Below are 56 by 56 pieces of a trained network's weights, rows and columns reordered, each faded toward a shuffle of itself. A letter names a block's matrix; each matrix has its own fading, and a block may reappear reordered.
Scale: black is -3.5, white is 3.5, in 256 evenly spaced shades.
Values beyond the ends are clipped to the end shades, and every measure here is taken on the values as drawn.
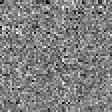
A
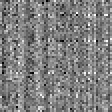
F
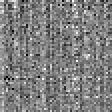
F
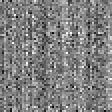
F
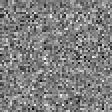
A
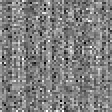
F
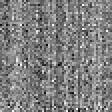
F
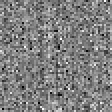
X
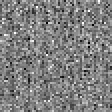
X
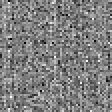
X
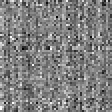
F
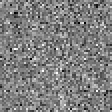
A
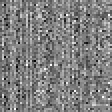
F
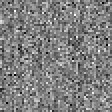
X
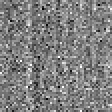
X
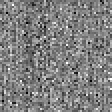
X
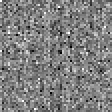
X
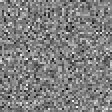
A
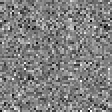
A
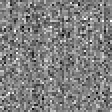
X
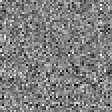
A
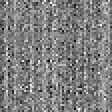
F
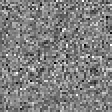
A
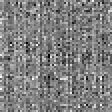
F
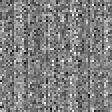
F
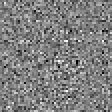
A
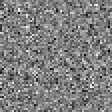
A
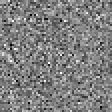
A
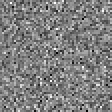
A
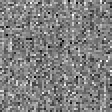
X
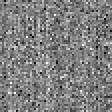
X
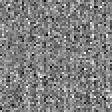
X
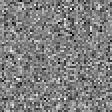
A
